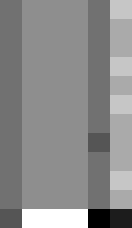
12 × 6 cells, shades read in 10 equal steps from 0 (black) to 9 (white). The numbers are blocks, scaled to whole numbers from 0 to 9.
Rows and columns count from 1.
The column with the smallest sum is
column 5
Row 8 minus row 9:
0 0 0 0 -1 0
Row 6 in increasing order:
4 4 5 5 5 7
